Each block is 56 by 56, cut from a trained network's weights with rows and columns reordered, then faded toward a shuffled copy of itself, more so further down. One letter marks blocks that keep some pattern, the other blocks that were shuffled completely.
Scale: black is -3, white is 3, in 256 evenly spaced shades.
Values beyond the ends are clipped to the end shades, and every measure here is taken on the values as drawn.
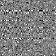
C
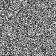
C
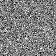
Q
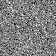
Q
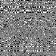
C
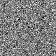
Q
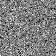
Q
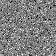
Q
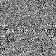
C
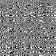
C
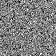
Q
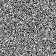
Q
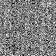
C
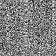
C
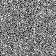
Q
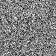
Q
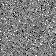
Q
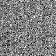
C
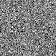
C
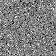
Q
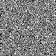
C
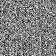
C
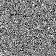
Q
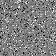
Q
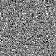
C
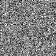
C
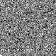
C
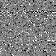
C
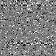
C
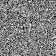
Q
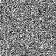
C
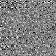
C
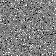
Q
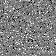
Q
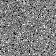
Q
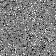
Q
